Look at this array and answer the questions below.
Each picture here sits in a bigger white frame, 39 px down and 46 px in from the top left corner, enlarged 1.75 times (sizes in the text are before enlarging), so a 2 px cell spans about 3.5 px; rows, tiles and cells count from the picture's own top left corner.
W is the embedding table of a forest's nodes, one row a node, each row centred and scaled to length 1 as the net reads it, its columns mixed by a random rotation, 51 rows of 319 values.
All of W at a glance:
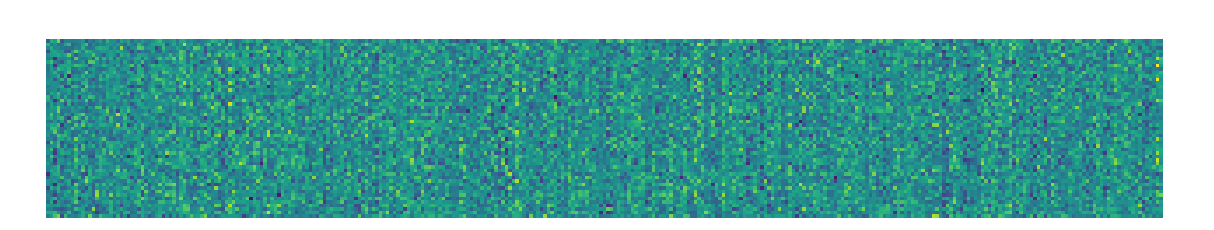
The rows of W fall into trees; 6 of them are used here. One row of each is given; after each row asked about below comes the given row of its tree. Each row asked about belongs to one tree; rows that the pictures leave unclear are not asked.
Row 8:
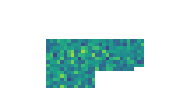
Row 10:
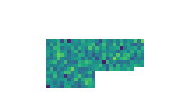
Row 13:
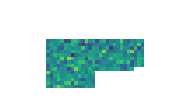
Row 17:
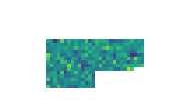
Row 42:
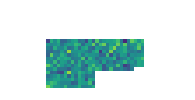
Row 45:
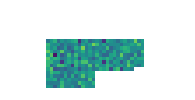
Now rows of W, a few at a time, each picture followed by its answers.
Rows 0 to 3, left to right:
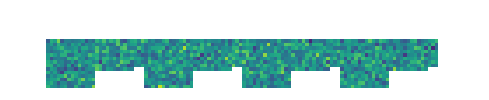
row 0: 42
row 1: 8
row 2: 45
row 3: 13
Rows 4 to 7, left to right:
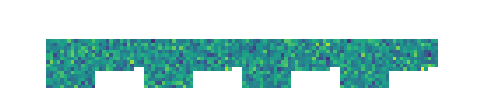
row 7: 17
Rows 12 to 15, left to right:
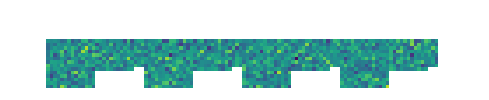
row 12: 8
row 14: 8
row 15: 42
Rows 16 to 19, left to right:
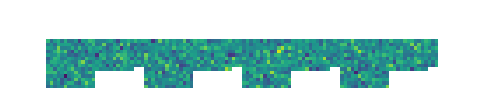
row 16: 10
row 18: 8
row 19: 42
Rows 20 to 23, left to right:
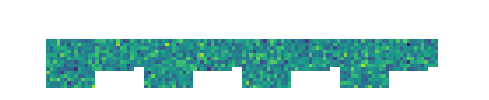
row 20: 42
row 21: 10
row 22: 13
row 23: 8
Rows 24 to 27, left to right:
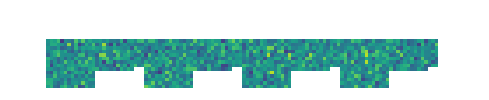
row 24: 10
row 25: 42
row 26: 8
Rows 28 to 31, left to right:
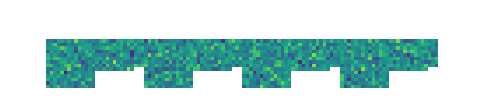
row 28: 17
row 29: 42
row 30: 10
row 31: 17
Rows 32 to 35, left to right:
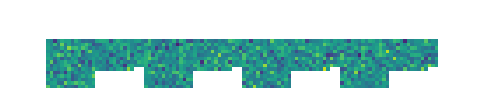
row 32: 17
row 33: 45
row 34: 17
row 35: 17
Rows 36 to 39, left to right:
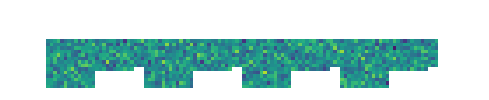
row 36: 10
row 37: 10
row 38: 42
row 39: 13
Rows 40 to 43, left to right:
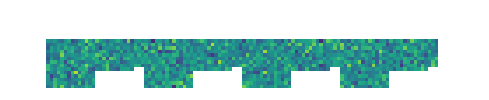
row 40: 8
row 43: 17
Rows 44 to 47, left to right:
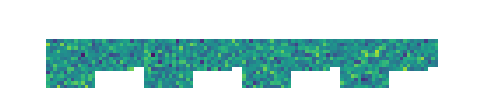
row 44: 17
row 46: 17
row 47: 8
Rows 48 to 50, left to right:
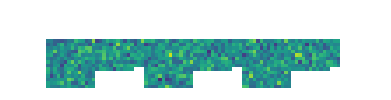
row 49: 8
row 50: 10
